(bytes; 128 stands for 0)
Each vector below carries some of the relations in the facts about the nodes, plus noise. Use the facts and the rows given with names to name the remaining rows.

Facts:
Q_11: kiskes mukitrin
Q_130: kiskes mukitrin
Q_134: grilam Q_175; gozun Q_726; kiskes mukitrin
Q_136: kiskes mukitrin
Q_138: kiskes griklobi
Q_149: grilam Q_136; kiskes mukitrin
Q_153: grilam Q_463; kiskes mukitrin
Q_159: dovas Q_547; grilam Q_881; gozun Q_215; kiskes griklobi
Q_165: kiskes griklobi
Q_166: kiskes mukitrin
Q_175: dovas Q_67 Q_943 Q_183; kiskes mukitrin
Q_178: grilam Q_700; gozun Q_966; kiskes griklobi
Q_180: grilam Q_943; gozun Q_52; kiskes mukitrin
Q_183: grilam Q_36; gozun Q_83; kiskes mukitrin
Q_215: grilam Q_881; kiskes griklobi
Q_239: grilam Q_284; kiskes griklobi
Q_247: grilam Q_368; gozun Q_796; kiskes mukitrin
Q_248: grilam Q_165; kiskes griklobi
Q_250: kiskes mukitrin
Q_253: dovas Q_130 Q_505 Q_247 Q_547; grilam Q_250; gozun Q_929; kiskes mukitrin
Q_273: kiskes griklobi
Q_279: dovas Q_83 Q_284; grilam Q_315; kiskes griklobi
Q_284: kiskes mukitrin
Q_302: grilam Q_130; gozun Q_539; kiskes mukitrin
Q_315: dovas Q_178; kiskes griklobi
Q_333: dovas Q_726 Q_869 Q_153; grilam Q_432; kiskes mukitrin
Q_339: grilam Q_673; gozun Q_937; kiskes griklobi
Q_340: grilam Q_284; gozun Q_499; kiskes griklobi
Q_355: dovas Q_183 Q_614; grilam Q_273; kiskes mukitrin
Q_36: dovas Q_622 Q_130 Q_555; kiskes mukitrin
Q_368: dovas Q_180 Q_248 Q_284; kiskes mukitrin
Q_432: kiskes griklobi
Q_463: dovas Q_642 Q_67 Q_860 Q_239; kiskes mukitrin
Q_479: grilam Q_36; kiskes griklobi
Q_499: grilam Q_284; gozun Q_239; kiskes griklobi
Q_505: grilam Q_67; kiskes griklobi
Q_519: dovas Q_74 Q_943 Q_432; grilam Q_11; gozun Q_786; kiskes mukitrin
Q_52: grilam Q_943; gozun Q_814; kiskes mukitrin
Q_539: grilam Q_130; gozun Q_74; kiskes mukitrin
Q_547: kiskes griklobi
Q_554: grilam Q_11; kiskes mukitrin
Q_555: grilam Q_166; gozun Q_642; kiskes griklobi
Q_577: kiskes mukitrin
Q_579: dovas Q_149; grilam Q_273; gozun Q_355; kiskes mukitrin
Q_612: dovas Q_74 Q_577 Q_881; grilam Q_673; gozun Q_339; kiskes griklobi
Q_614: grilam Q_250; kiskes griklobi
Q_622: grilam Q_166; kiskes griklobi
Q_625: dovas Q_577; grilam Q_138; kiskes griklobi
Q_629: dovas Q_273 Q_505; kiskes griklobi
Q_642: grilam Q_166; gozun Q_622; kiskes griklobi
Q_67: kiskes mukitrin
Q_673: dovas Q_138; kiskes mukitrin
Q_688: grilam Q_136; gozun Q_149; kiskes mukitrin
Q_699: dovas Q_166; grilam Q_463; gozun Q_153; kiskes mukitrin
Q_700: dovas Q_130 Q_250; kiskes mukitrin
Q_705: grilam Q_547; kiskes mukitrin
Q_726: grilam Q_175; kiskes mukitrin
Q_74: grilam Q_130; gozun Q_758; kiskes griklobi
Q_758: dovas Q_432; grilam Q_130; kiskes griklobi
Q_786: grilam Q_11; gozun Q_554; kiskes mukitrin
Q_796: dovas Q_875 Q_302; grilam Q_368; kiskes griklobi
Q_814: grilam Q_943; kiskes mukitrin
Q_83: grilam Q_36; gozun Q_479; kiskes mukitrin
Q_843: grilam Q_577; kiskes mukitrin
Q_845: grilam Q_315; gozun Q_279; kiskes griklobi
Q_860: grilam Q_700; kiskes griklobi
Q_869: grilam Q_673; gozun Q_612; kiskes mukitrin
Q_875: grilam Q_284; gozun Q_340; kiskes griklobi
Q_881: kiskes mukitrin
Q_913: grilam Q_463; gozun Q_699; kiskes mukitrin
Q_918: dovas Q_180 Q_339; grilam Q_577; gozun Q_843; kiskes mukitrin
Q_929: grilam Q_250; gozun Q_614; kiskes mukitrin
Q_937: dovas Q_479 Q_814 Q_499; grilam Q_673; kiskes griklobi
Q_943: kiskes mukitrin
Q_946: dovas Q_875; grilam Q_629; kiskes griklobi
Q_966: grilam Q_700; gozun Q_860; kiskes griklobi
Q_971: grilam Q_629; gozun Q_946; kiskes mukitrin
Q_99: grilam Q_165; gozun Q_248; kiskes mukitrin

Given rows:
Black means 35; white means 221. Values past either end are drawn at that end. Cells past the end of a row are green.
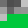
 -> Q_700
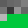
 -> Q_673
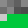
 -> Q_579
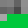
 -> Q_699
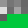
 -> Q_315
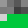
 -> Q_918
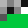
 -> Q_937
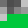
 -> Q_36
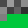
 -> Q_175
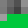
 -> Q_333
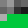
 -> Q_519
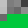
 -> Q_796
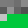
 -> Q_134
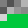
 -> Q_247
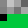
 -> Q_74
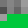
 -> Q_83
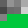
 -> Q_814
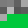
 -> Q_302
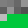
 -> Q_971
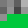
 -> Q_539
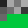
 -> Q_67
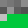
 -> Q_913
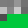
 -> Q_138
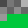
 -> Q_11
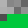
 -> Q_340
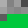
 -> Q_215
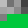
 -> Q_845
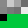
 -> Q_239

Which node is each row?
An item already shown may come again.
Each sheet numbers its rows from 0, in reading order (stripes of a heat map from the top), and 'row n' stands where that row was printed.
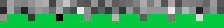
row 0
Q_183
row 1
Q_642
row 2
Q_758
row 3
Q_463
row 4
Q_673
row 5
Q_248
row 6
Q_629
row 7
Q_869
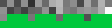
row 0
Q_463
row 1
Q_881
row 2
Q_946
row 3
Q_622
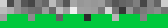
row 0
Q_159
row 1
Q_166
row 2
Q_547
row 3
Q_499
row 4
Q_673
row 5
Q_284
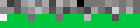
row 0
Q_253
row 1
Q_178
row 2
Q_612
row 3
Q_180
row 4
Q_165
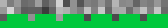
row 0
Q_875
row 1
Q_355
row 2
Q_159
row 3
Q_138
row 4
Q_340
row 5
Q_138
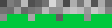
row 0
Q_166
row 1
Q_250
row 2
Q_505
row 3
Q_555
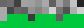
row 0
Q_368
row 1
Q_479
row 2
Q_339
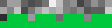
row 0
Q_432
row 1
Q_130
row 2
Q_946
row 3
Q_554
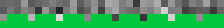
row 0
Q_705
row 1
Q_673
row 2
Q_869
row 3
Q_539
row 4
Q_625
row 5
Q_479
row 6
Q_918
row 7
Q_355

